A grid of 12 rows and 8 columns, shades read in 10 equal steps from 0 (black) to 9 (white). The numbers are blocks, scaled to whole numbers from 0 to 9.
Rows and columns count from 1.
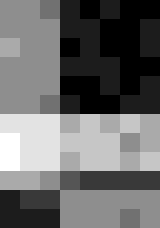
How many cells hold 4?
3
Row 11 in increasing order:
1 2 2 5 5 5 5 5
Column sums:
65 63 60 36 36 35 30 35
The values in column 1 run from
1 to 9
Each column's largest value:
9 8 8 7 7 7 7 7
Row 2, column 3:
5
